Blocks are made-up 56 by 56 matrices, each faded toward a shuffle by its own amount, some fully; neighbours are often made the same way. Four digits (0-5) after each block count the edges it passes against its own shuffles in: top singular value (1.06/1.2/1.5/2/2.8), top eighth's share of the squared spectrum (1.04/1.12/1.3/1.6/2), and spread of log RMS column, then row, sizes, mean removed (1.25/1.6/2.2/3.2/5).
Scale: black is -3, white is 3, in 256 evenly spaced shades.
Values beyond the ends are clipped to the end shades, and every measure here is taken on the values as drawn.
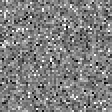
0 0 0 0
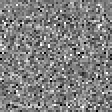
1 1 0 2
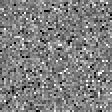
0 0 0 0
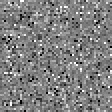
2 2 2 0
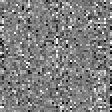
3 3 3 0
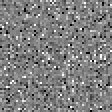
3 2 0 1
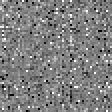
3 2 1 0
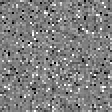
2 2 1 0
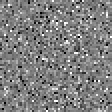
2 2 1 0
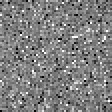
1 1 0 0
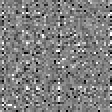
4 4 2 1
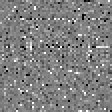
3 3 0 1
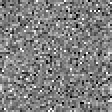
1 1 0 0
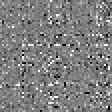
3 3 2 2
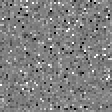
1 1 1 0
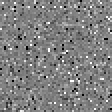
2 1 0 0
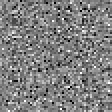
3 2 1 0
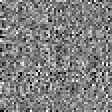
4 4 2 2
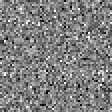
2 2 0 0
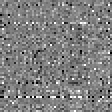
4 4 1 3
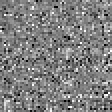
3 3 1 2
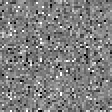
3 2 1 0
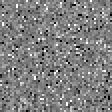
1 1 0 0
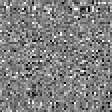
4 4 2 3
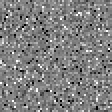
0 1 0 1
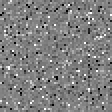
1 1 0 0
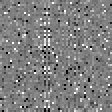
3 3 1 0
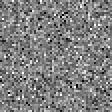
0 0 0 0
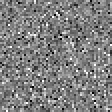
2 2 0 0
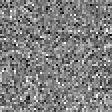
3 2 1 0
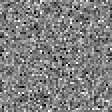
0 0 0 0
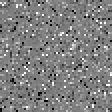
0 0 0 0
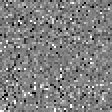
3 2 1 1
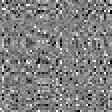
4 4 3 3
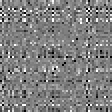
5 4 3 3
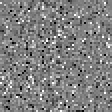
2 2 0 0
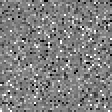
0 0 0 0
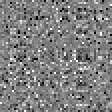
3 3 1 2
